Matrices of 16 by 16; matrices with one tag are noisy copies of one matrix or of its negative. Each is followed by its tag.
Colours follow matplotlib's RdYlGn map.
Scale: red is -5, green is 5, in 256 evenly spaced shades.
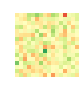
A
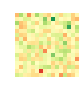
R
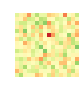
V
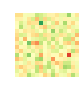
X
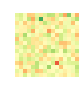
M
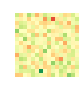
R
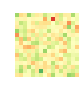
R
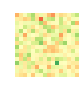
M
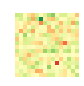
M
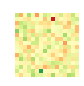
R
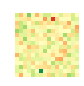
R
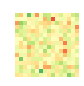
R
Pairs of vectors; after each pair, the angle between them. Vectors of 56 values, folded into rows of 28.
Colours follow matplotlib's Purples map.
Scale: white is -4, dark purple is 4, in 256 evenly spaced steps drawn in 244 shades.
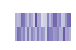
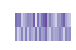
nearly opposite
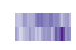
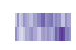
nearly parallel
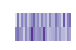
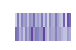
nearly parallel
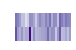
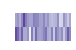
partly opposed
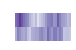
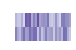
partly opposed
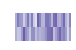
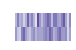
nearly parallel
